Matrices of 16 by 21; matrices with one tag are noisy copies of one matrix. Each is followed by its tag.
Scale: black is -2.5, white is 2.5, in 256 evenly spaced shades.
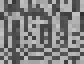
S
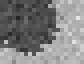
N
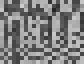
S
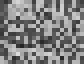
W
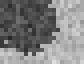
N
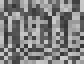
S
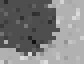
N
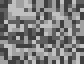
W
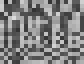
S
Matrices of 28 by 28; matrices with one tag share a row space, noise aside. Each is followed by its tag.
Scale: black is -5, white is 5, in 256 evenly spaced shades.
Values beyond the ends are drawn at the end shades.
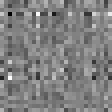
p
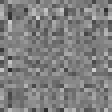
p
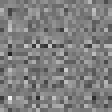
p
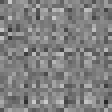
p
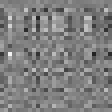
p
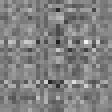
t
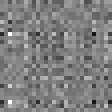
p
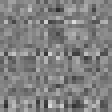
t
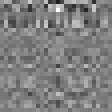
t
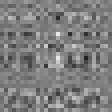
t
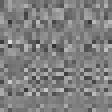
p
